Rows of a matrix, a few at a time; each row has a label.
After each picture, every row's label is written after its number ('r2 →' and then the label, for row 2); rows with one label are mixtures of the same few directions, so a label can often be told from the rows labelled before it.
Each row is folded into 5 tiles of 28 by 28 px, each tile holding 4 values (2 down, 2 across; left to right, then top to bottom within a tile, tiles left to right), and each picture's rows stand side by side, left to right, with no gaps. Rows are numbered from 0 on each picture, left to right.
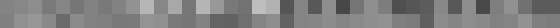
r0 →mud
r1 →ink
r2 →ink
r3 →ink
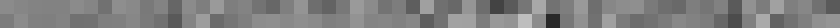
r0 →ink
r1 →mud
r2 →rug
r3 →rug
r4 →mud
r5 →mud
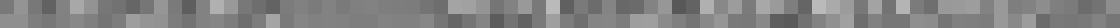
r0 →rug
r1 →rug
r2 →ink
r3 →rug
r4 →ink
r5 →ink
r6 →ink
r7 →mud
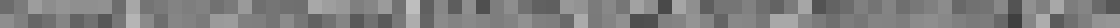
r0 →rug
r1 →ink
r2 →rug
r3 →ink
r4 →ink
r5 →ink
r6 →ink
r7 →mud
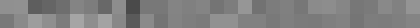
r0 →rug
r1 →ink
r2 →rug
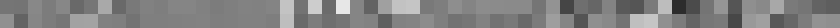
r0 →ink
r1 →rug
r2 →ink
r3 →rug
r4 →ink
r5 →mud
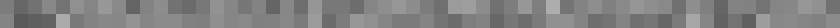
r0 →mud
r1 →rug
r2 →mud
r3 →rug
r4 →rug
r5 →mud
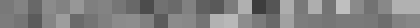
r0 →mud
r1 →ink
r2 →ink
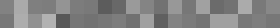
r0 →mud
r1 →ink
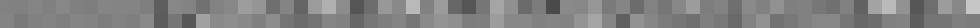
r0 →ink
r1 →mud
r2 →rug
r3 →rug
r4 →mud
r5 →mud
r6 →rug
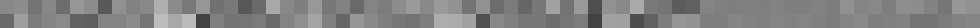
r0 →ink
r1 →mud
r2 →mud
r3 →mud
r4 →mud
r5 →rug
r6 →ink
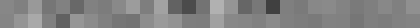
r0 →mud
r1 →rug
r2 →rug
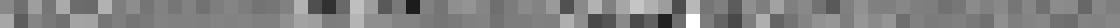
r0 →ink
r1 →ink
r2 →rug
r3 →rug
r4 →rug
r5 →mud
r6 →mud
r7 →ink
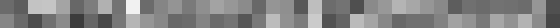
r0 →rug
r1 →rug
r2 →mud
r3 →rug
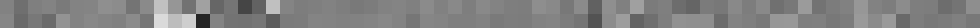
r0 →mud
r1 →mud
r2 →rug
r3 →ink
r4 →mud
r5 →ink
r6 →mud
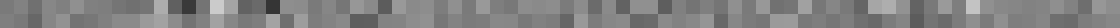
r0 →mud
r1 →rug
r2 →ink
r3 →ink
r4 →ink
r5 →ink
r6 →rug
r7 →ink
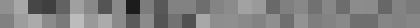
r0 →rug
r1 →mud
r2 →ink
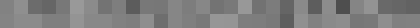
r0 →rug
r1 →ink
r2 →ink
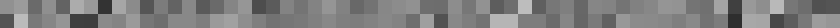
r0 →ink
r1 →ink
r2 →rug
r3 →ink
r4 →mud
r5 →mud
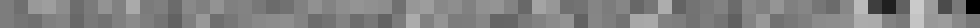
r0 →rug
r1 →mud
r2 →rug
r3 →ink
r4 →ink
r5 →mud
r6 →rug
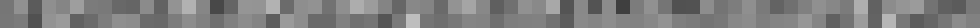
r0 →mud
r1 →rug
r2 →rug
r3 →rug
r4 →ink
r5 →rug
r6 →mud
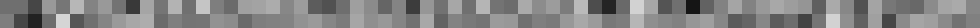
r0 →mud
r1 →ink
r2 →rug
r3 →ink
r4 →rug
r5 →rug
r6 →mud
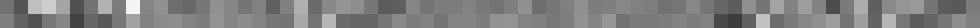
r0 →rug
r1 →rug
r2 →mud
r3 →ink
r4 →mud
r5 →mud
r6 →mud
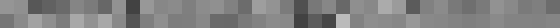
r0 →rug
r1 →ink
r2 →mud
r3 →rug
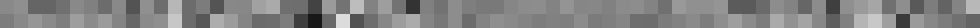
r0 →rug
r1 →mud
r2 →mud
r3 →mud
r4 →ink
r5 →rug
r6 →mud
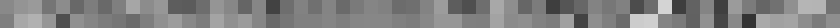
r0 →mud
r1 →rug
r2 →ink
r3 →rug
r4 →ink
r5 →mud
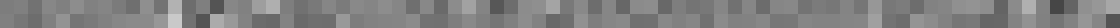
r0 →mud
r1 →mud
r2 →mud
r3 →rug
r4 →ink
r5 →ink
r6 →mud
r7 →rug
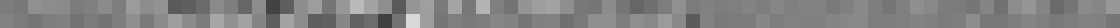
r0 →rug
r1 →rug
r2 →rug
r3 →ink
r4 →rug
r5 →mud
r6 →rug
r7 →rug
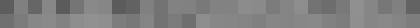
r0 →ink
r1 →mud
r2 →rug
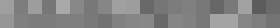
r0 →ink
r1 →ink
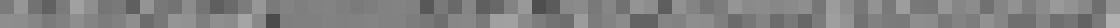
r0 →rug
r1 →rug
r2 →rug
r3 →ink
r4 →ink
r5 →rug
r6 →ink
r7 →rug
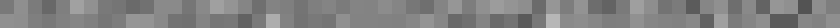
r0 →rug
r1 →rug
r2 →mud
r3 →rug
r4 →rug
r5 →ink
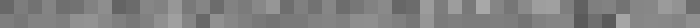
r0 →ink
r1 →mud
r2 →ink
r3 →ink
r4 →mud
